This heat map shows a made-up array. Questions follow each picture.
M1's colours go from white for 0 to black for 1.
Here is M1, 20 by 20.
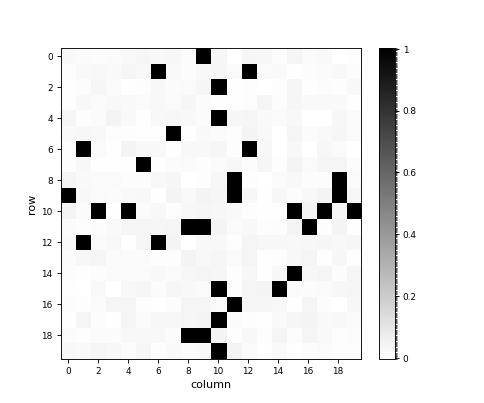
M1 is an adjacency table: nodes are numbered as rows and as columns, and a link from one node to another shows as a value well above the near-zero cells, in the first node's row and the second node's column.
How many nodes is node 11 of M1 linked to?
3
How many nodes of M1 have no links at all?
2
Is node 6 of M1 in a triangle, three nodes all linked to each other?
yes
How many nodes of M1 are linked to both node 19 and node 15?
1
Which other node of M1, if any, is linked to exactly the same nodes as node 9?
none
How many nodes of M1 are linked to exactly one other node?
9
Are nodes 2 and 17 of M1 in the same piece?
yes
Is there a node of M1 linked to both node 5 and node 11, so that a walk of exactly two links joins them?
no
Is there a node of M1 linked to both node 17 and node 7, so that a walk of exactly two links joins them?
no
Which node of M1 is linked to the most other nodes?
node 10
